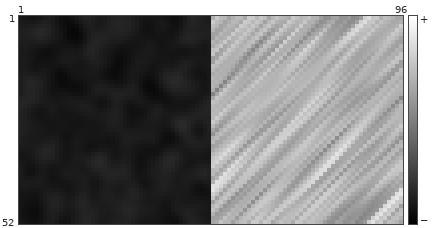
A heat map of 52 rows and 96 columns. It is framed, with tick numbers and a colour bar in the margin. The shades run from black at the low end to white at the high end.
The table splits into one row of 2 panels. Panel 1,1: very low, blotchy, faint in contrast. Panel 1,2: high, slanting up to the right.
